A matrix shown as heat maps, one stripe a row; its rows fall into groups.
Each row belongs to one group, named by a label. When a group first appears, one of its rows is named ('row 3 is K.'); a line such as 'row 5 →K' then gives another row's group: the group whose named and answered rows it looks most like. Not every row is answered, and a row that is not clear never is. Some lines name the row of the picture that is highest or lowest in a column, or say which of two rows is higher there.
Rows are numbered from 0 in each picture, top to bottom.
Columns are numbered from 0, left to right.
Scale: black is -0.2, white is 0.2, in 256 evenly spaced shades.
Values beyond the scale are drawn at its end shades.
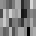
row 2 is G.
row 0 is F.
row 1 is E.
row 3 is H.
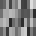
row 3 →H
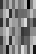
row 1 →G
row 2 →H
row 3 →E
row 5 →H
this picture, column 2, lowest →5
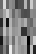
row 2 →H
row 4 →H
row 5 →H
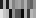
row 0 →H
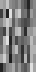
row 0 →E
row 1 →H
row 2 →E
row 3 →F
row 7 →F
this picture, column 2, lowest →1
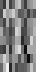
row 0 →F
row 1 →E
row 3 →F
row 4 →F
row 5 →F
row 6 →E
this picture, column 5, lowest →7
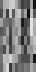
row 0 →E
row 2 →F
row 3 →F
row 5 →F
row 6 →E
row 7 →G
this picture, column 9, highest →5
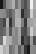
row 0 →F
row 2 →F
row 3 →F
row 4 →E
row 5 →E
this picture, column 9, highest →2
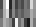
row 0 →G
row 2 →E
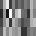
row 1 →H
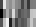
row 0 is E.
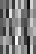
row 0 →H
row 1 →H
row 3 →F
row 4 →E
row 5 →H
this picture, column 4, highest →2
